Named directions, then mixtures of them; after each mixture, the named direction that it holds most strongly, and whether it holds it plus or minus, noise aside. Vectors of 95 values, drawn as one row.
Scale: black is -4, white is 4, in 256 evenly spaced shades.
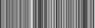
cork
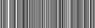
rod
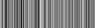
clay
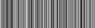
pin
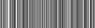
rod, plus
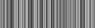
pin, plus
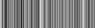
clay, plus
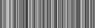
pin, minus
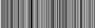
pin, plus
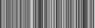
cork, plus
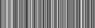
pin, minus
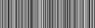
rod, minus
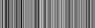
clay, plus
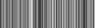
cork, plus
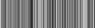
cork, minus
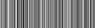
rod, plus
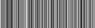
pin, plus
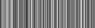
pin, minus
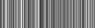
clay, minus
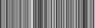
cork, plus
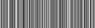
rod, plus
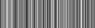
pin, minus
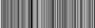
cork, minus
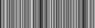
cork, plus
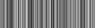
pin, plus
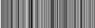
pin, plus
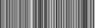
cork, plus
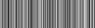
rod, minus
